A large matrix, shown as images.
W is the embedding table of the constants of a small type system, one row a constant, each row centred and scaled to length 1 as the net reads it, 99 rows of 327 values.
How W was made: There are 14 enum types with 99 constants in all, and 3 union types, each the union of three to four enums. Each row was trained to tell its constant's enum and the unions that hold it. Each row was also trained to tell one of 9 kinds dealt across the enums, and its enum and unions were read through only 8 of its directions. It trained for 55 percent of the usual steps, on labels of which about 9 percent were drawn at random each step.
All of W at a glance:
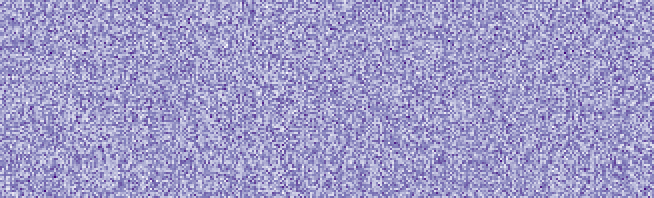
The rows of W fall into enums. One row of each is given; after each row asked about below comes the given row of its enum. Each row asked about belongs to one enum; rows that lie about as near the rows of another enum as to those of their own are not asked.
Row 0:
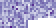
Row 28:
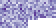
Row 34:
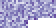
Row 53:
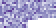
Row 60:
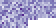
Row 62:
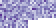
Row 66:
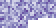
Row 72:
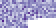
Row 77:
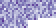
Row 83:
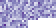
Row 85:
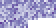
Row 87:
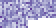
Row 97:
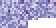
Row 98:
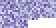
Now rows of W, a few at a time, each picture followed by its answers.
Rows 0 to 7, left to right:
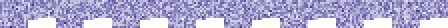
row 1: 34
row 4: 28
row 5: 53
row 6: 77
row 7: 60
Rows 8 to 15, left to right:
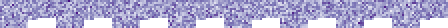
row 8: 72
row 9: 60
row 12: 98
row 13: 62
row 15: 87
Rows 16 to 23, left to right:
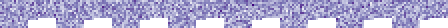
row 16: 97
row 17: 62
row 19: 28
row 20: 83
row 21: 0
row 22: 53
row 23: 85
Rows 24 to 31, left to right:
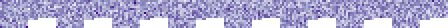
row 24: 72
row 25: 83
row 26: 87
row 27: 72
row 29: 87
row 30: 0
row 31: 77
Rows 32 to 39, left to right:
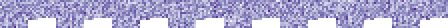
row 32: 0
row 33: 60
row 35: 77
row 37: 53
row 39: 34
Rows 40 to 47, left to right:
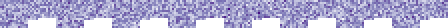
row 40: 98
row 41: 83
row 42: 62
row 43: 28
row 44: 28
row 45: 60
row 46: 66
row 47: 77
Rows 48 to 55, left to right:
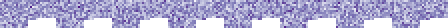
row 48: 53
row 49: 62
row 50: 34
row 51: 34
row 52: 60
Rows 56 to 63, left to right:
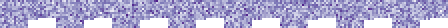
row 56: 98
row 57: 66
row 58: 66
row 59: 83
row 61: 85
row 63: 98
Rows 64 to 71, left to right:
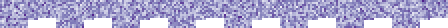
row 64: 72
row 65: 98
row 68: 72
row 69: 85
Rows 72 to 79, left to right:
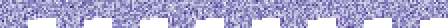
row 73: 72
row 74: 62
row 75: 34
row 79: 66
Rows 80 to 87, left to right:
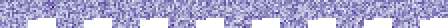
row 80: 77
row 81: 77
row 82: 87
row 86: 60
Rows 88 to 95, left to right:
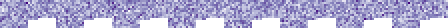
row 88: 66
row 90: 85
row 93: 83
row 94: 28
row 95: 83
